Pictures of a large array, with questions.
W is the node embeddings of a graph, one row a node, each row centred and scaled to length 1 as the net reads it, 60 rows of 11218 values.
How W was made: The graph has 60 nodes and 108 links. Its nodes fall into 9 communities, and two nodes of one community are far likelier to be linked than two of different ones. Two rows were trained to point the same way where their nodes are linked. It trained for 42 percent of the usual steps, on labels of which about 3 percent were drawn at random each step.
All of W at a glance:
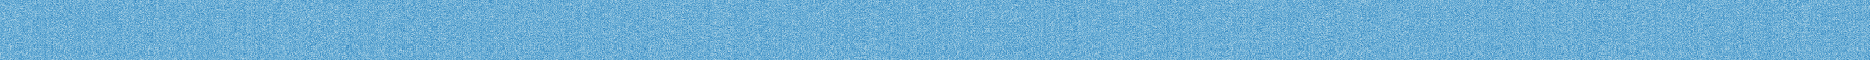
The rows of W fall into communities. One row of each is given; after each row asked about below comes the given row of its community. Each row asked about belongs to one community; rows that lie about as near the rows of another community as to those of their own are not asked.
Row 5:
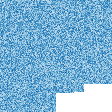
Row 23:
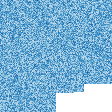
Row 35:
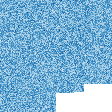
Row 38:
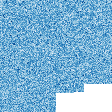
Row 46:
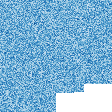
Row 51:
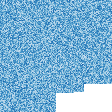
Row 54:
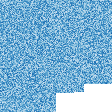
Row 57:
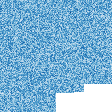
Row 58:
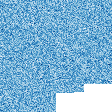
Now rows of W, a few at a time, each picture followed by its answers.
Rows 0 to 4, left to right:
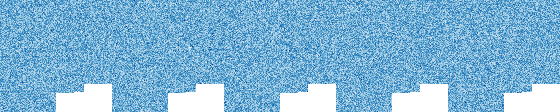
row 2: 51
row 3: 57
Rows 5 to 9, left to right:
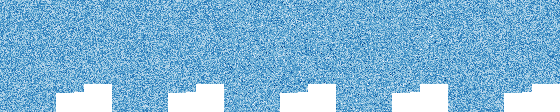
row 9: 23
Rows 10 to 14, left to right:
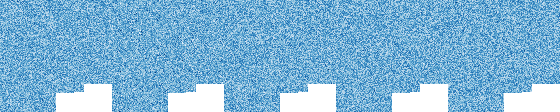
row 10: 35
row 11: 51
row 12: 5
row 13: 38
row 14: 57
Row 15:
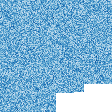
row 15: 51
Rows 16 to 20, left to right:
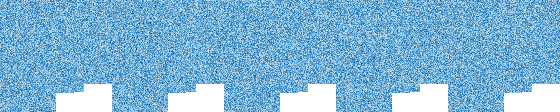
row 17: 54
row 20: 46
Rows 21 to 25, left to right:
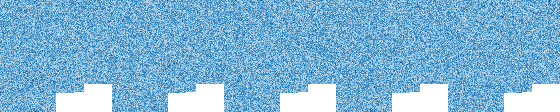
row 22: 5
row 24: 46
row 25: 23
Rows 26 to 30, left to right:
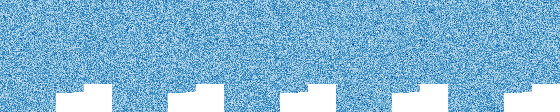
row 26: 58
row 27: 57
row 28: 5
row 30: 5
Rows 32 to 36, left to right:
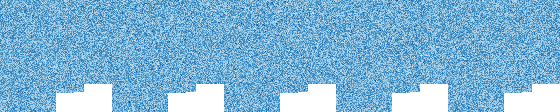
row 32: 23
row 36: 23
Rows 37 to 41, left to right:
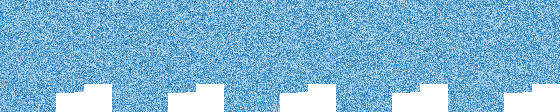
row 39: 57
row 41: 35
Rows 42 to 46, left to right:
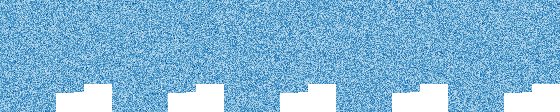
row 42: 51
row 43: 57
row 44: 5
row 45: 46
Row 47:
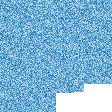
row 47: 58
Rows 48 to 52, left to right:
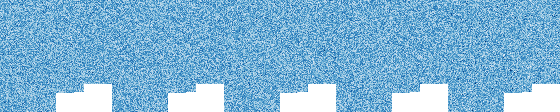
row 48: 58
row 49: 58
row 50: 23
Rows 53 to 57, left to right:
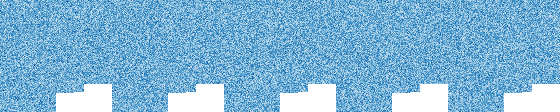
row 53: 54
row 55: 35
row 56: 58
